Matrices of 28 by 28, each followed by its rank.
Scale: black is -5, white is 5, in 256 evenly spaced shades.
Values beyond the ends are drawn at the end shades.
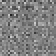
five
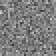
full rank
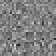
five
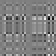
one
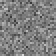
full rank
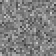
full rank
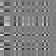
one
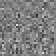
five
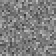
full rank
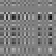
one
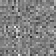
five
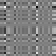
one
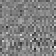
five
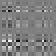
one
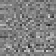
five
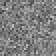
full rank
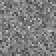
full rank
